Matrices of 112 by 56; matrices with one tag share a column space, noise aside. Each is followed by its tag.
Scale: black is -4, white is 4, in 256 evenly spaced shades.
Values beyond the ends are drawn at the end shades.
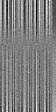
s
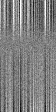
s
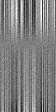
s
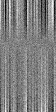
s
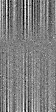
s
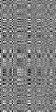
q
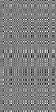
q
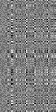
q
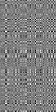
q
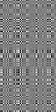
q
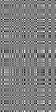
q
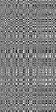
q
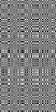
q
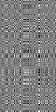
q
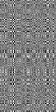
q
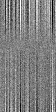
s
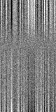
s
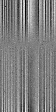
s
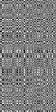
q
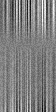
s
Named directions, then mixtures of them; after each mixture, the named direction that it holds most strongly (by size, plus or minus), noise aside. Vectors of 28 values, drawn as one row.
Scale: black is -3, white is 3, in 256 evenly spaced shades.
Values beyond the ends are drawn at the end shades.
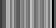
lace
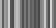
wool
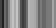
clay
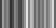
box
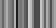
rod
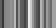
rod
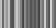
wool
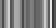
wool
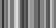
wool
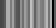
lace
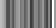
lace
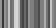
wool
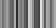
rod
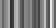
wool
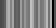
lace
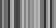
wool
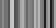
wool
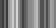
clay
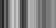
clay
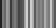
box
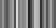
rod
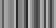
rod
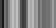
clay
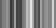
box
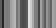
clay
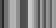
clay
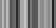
clay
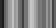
clay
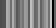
lace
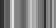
clay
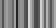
rod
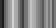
clay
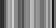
lace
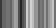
box
